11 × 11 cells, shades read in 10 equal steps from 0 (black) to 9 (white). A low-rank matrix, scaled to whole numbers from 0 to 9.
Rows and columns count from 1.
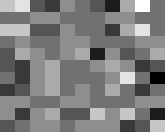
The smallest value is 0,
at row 7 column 11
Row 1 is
7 8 3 2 5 4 3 1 6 9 4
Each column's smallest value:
2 2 3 2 3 3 1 1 2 2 0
